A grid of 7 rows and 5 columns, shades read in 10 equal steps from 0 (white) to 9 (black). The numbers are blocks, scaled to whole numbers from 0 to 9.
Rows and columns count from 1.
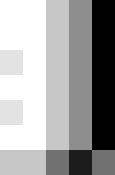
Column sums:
4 2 17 32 59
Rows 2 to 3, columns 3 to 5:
2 4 9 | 2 4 9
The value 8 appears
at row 7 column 4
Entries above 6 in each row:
1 1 1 1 1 1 1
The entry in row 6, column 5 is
9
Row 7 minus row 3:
1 2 3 4 -4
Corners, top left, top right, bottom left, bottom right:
0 9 2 5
